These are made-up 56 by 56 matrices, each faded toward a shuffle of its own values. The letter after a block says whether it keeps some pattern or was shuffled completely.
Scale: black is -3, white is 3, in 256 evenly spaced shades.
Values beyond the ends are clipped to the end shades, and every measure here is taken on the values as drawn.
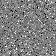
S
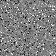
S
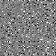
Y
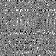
Y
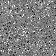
S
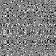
Y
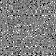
Y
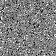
S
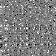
Y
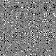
Y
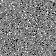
S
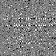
Y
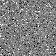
S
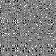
Y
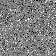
S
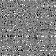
Y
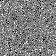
S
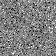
S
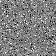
S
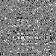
Y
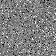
S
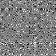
Y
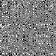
Y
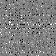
Y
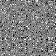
Y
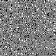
Y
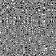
Y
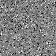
S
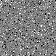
S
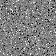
S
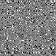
Y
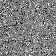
S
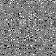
Y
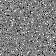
S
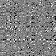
Y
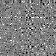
Y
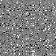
Y
